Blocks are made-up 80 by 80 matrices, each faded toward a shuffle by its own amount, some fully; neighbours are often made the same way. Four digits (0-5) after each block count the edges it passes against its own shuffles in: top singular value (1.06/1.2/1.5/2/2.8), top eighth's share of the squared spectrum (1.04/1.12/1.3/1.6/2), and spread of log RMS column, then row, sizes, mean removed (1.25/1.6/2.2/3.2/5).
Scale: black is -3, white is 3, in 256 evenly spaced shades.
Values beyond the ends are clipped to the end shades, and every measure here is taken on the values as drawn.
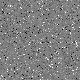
1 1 0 0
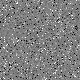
0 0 0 0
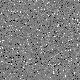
2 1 0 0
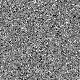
1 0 0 0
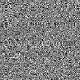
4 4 2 2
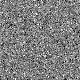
0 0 0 0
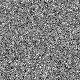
0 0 0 0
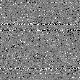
2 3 0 3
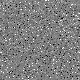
0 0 0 0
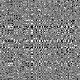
5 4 3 3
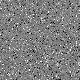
2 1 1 0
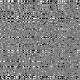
4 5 2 4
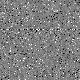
3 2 0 1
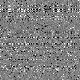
4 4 1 3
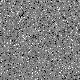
2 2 0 0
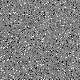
3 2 0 1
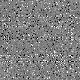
3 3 1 2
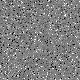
1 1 0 0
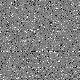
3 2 0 1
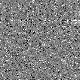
3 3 0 1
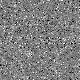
0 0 0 1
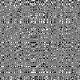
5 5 3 3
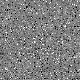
3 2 1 1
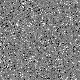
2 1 0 0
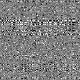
4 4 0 3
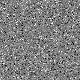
2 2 0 1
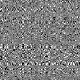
4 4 2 3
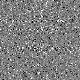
3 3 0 2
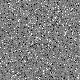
2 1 0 0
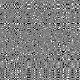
5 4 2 3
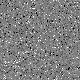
0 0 0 0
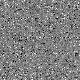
1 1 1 1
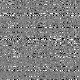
2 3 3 4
